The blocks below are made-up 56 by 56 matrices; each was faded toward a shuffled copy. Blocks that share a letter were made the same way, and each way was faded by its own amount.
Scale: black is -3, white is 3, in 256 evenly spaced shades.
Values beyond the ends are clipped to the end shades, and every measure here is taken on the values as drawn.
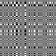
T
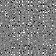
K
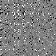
K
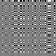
T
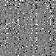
K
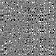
K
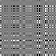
T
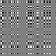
T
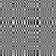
T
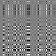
T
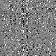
K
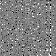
K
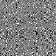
K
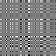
T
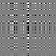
T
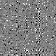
K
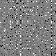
K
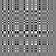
T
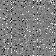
K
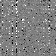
K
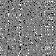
K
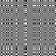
T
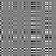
T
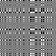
T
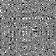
K
